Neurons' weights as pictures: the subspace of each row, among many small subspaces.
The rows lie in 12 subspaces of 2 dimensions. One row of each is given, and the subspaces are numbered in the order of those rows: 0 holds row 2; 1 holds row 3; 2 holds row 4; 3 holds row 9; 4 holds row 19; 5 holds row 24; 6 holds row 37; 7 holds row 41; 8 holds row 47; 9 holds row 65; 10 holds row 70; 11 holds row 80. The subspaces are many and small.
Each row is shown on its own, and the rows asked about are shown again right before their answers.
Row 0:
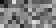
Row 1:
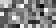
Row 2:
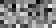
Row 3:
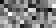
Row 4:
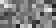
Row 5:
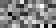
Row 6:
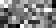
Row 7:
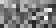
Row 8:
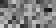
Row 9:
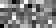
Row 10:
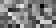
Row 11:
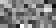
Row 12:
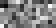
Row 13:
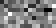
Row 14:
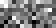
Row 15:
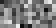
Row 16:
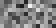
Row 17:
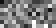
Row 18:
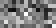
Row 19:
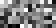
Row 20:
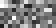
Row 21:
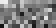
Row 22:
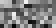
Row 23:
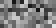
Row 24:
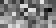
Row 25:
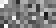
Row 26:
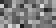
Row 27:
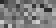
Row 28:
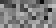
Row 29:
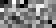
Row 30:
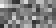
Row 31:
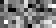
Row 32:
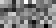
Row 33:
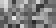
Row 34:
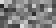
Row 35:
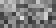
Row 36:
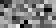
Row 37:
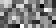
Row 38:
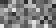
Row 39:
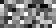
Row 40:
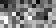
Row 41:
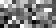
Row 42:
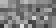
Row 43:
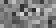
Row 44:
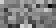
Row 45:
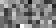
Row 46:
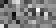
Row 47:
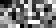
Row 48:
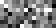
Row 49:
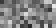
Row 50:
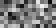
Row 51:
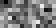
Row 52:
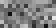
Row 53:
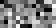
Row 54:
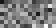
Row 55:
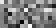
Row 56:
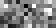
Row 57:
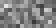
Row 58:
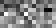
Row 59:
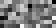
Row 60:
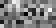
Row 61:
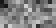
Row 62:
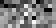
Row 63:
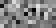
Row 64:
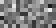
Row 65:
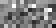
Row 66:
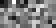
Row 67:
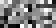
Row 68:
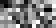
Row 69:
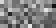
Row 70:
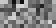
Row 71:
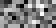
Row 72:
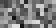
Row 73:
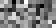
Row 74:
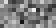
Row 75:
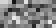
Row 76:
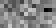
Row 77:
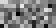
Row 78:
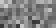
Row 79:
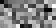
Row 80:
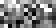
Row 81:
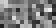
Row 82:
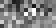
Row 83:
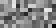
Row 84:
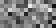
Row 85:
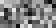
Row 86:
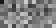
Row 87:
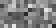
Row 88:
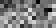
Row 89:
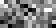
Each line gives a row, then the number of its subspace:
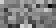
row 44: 4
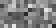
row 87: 9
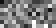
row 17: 0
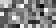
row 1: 6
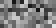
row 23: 7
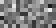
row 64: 0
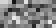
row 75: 7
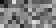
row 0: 7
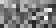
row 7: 9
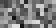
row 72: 8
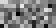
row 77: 9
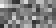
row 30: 3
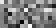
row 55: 4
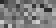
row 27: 11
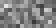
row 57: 2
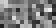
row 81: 2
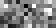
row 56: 5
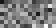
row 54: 0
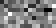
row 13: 1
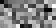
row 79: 6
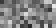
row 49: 8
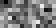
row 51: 2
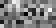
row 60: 11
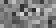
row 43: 5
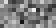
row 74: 5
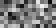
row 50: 6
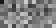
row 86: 0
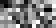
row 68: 2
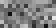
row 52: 0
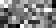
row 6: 1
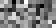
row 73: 10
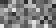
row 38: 0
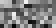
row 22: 9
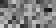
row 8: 3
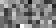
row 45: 8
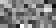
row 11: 6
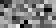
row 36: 6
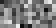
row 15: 8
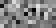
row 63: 11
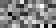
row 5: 8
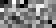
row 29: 10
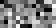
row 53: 2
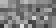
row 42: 9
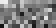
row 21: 9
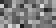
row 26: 6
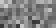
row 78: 7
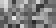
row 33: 10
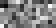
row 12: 5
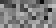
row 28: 9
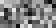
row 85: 8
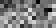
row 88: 7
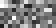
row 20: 3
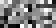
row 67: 4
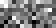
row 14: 7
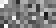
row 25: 11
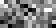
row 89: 5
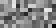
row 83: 9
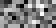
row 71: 6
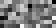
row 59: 4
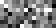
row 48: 1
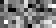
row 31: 4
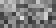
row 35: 10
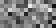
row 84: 1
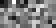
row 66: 10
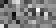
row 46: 11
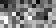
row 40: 10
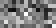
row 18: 7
